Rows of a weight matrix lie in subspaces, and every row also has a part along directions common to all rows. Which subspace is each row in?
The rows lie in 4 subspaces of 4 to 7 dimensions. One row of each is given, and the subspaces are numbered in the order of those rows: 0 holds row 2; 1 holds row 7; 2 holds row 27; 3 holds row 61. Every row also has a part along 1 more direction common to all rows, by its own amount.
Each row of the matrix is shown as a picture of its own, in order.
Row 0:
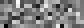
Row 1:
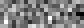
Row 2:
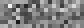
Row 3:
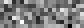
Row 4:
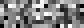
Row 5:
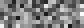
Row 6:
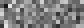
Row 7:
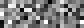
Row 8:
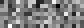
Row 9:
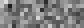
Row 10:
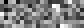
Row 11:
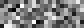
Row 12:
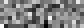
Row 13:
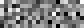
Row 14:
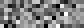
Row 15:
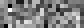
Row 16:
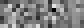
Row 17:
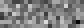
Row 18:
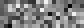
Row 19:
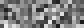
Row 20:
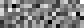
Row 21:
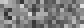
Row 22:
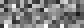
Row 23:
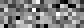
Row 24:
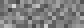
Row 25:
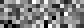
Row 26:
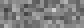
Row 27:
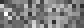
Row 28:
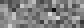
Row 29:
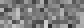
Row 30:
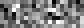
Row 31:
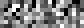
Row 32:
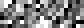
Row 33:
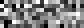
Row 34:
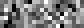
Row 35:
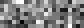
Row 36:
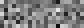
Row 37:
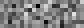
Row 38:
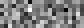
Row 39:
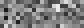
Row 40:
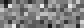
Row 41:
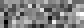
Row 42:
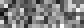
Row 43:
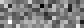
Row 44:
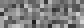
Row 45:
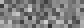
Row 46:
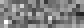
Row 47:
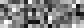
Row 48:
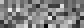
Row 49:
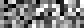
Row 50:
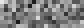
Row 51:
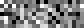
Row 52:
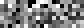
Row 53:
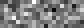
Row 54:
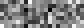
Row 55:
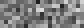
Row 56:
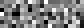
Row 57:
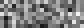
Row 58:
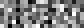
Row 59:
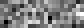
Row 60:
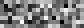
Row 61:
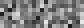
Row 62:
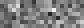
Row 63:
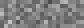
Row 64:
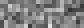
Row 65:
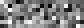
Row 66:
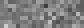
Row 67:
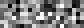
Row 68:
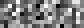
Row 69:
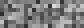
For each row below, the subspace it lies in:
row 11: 0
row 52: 0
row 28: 0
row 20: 1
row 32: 3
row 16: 0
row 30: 0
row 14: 3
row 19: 1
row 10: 1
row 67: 0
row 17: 3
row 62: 0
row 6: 1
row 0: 0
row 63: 1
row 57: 2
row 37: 1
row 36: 1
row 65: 3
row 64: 1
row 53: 0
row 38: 3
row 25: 3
